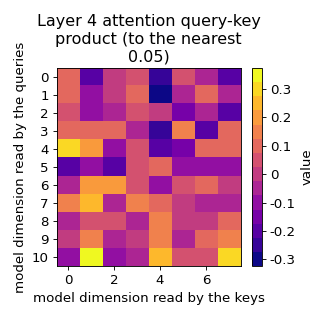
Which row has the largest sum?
10
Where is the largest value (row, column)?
10 1
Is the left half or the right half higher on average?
left
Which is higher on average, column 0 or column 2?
column 0
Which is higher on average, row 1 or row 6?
row 6
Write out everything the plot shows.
Title: Layer 4 attention query-key product (to the nearest 0.05)
x-axis: model dimension read by the keys, ticks 0 2 4 6
y-axis: model dimension read by the queries, ticks 0 1 2 3 4 5 6 7 8 9 10 (0 at the top)
Colour bar: value, ticks -0.3 -0.2 -0.1 0 0.1 0.2 0.3
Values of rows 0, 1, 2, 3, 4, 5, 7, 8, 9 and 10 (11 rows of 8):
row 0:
0.1 -0.2 0 0.05 -0.25 0.05 -0.05 -0.2
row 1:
0.1 -0.1 0 0.1 -0.3 -0.05 0.1 -0.05
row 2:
0.05 -0.1 -0.05 0.05 0 -0.15 -0.05 -0.2
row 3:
0.1 0.1 0.1 -0.05 -0.25 0.15 -0.2 0.1
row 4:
0.3 0.2 -0.1 0.05 -0.2 -0.15 0.1 0.1
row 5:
-0.2 -0.1 -0.2 0.05 0.1 -0.1 -0.1 -0.1
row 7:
0.15 0.25 -0.05 0.15 0.1 0 -0.05 -0.05
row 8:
-0.05 0.05 0.05 -0.05 0.15 0 0 0.1
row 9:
0 0.15 -0.05 0 0.15 -0.05 0.1 0.15
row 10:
-0.1 0.35 -0.1 -0.05 0.25 0.05 0.05 0.3
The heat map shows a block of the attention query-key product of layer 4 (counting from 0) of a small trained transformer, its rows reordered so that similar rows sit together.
